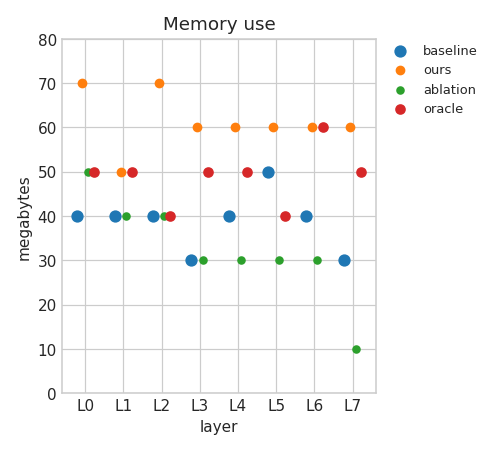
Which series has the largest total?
ours
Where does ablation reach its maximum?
L0
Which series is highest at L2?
ours
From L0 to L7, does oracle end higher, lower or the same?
the same
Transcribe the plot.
Title: Memory use
x-axis: layer, ticks L0 L1 L2 L3 L4 L5 L6 L7
y-axis: megabytes, ticks 0 10 20 30 40 50 60 70 80
Legend: baseline, ours, ablation, oracle
Values:
baseline: 40 40 40 30 40 50 40 30
ours: 70 50 70 60 60 60 60 60
ablation: 50 40 40 30 30 30 30 10
oracle: 50 50 40 50 50 40 60 50
